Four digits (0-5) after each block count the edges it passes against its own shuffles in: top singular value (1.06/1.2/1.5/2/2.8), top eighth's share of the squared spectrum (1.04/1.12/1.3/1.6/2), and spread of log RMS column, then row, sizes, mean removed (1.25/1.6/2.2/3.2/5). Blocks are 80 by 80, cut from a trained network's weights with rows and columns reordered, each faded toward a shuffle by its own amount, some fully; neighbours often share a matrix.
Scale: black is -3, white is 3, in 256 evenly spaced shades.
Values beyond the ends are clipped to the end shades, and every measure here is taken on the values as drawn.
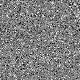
2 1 0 0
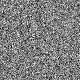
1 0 0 0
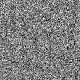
2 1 0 0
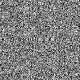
3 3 0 2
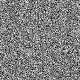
2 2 0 0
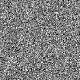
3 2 1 1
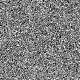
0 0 0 0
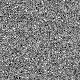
0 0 0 0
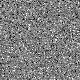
1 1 0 0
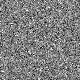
0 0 0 0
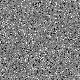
1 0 0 0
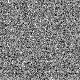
0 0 0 0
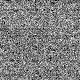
2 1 0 0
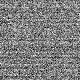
3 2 0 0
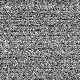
3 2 0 0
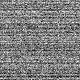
4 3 0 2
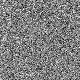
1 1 0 0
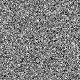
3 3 1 1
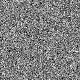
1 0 0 0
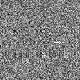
3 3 1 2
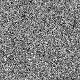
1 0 0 0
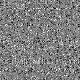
3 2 0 2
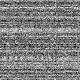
5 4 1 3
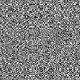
4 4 2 3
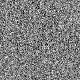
2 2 0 0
